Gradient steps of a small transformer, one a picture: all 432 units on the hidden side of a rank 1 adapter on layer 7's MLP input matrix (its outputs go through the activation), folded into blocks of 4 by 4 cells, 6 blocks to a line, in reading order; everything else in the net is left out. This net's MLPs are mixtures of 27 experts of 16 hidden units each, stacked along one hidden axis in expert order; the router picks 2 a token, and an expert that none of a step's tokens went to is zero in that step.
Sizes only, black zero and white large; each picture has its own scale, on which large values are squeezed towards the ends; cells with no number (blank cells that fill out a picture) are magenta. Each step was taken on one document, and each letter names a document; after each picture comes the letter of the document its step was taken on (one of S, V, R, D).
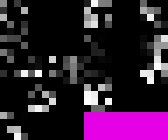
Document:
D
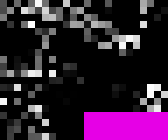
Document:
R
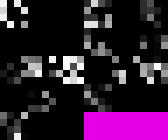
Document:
D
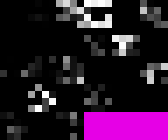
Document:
D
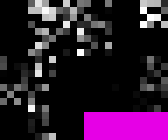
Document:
R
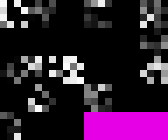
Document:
D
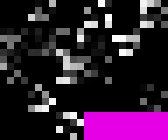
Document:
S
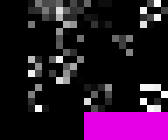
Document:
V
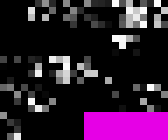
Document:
V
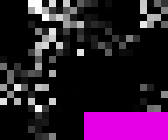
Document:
R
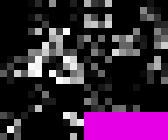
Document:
D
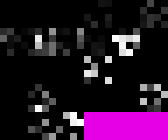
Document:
S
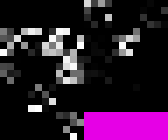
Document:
S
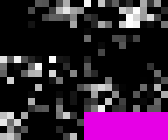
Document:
V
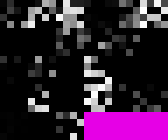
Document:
V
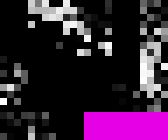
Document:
R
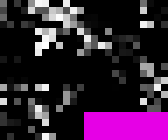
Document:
R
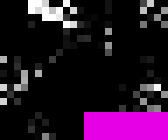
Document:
R
